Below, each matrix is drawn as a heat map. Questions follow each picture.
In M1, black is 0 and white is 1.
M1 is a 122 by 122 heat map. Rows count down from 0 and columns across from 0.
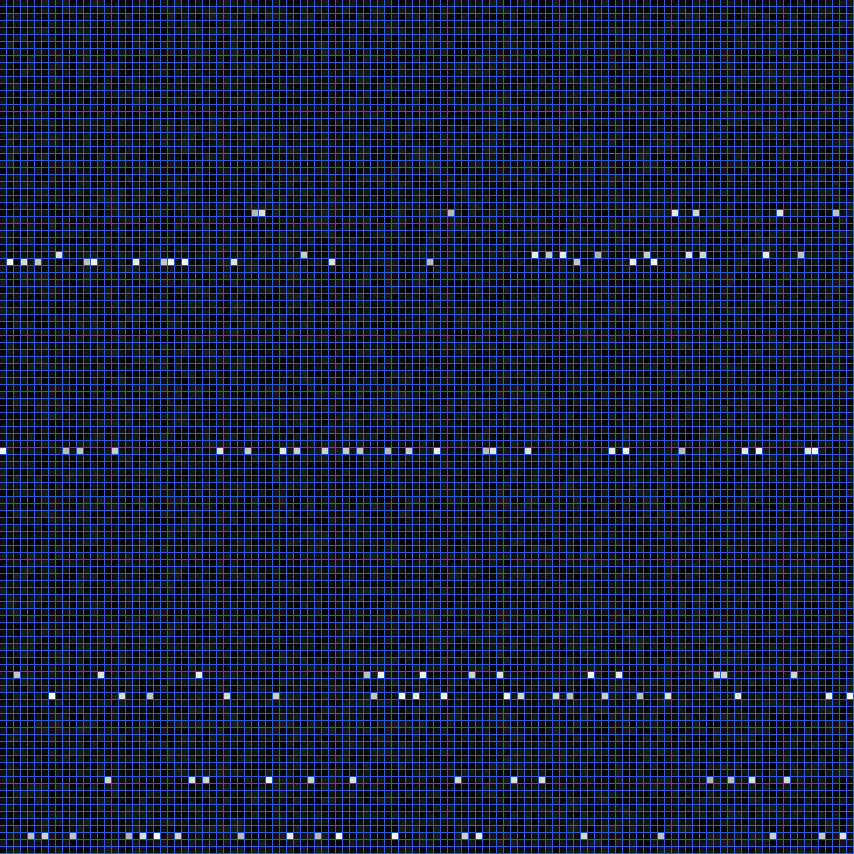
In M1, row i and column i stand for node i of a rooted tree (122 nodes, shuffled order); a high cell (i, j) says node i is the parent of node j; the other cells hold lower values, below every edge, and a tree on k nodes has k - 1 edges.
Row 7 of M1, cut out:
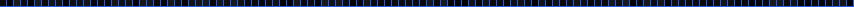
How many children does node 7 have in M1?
0
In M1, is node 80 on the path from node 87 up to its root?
no
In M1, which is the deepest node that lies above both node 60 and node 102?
96
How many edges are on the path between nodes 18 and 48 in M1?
2
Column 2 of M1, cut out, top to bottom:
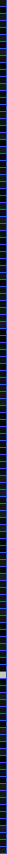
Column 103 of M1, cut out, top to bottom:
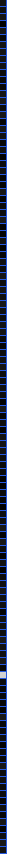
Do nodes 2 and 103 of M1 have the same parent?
yes
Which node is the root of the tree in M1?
30
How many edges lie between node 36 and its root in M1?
1
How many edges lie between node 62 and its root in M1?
2
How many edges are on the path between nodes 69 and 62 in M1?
2
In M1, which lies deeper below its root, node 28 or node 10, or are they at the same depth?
the same depth
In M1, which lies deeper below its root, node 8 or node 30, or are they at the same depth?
node 8
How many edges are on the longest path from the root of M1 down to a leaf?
2
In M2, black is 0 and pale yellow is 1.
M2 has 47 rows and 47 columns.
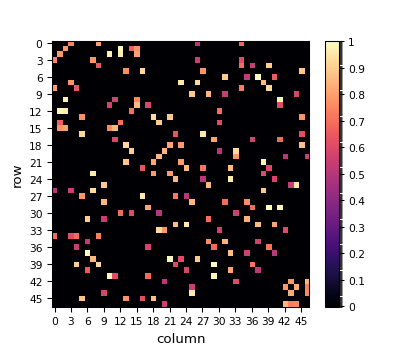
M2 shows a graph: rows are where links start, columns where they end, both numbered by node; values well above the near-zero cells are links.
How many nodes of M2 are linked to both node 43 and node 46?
2
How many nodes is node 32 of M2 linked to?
4
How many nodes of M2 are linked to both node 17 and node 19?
0
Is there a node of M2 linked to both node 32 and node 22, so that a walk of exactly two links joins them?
yes
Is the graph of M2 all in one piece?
yes
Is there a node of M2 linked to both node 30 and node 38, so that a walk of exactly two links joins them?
no
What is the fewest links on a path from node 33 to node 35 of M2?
5
